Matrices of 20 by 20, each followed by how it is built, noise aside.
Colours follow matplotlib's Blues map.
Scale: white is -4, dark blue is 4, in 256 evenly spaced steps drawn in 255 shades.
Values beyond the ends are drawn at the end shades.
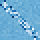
banded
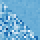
lower triangular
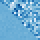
upper triangular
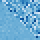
upper triangular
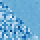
lower triangular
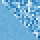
upper triangular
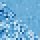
lower triangular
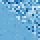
upper triangular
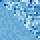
upper triangular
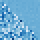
lower triangular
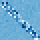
banded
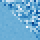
upper triangular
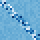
banded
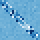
banded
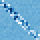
banded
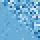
upper triangular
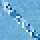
banded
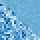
lower triangular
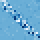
banded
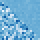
lower triangular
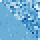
upper triangular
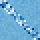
banded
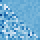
lower triangular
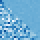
lower triangular
